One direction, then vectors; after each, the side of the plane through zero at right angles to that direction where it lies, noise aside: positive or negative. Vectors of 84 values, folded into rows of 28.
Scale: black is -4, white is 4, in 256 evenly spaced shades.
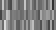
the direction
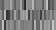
negative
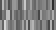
positive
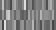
positive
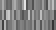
positive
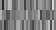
negative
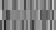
negative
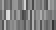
positive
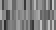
negative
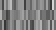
negative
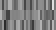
negative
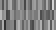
negative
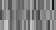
positive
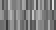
negative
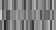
negative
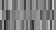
negative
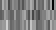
positive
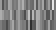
negative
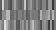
positive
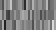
negative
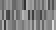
negative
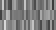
positive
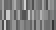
positive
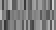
negative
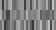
negative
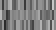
negative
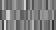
positive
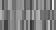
negative
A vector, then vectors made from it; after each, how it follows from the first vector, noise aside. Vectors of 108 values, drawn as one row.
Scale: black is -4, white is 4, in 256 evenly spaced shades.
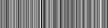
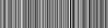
wrapped around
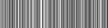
sign-scrambled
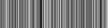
sign-scrambled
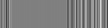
partly zeroed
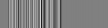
partly zeroed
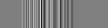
partly zeroed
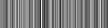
sign-scrambled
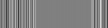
partly zeroed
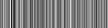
wrapped around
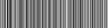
wrapped around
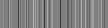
partly zeroed
